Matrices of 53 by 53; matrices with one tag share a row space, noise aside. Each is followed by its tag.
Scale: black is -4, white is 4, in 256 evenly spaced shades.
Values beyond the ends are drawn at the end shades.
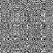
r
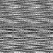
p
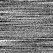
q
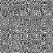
r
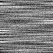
q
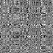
r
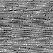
p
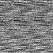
p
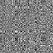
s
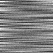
q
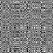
r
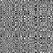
s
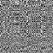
r
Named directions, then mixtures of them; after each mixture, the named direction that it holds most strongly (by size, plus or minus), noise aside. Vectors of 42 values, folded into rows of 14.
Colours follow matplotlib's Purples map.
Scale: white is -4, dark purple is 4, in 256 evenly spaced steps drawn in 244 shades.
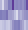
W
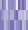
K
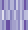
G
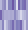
K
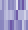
K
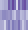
W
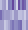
K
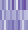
K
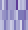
K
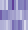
W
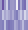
K
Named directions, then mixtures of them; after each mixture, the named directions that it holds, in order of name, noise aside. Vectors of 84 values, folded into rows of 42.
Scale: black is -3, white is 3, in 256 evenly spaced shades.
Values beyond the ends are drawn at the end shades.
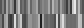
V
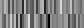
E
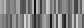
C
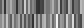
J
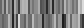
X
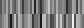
C, J, V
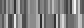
V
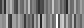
J, V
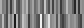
E, V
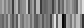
C, X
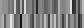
E, J, V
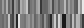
C, X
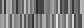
J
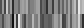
V, X
